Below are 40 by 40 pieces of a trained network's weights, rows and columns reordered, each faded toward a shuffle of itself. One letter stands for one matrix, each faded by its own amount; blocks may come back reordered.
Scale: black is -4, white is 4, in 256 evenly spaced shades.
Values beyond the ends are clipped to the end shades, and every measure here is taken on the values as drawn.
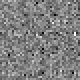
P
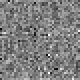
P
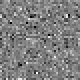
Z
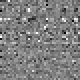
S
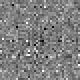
S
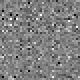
S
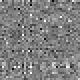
S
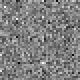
P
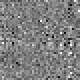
S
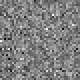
P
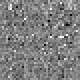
S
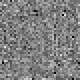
P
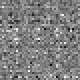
S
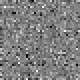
Z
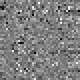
Z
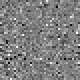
Z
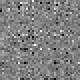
S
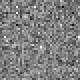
P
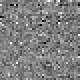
S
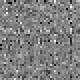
Z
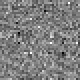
P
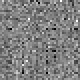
P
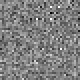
P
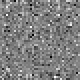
Z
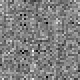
P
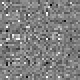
S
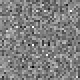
P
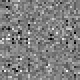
S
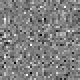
Z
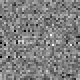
P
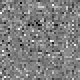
Z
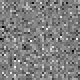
Z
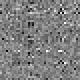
S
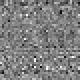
S
